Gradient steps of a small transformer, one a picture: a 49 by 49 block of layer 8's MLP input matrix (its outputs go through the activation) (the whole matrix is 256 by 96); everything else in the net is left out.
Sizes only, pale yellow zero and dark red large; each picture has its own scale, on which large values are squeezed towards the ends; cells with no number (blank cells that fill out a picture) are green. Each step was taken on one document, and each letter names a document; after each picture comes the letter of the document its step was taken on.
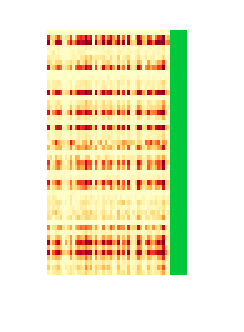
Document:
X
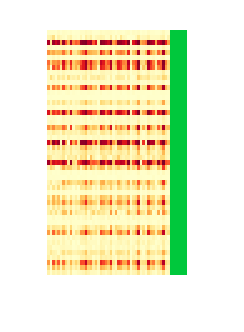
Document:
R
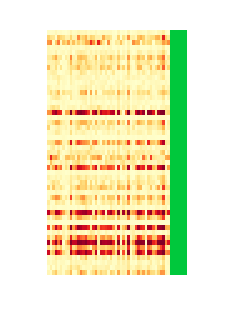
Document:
X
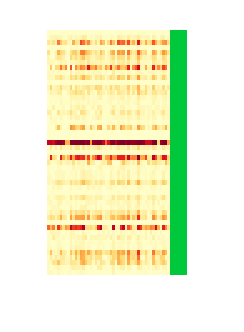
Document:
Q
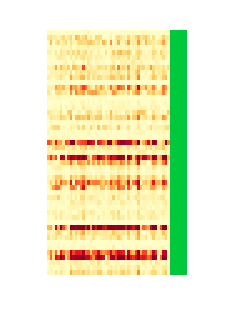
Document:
Q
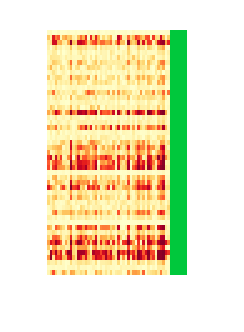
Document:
X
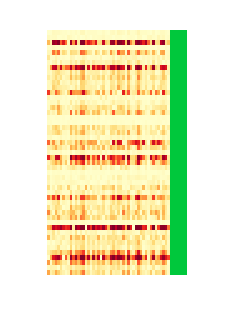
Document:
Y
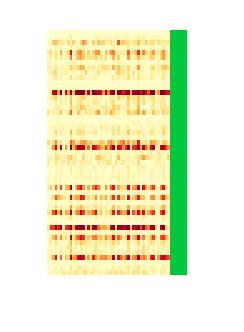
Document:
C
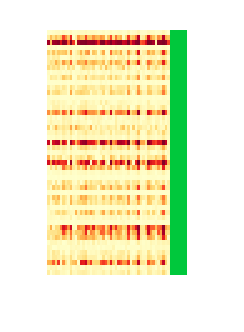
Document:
R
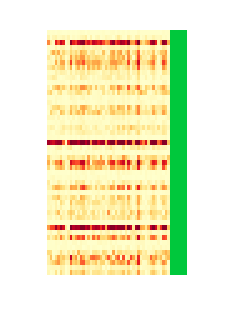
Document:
Q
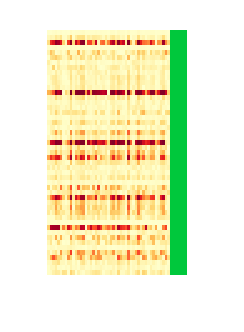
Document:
C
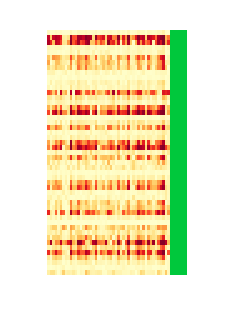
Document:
X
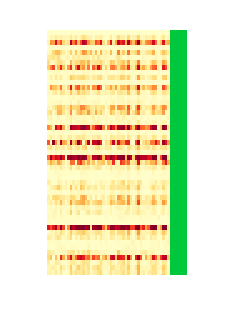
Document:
Q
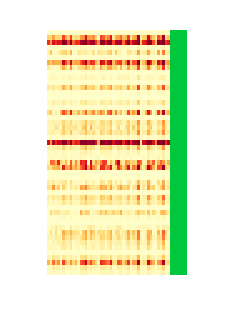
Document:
R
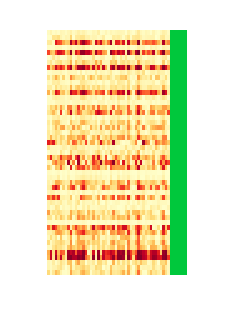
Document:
Y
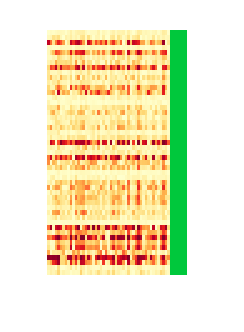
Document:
Y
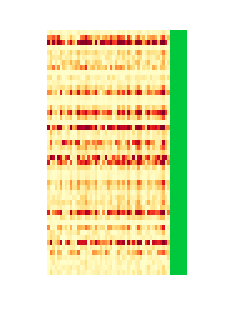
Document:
X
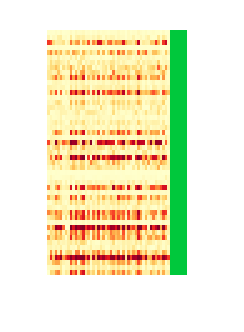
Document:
Y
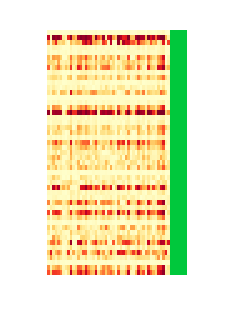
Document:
X
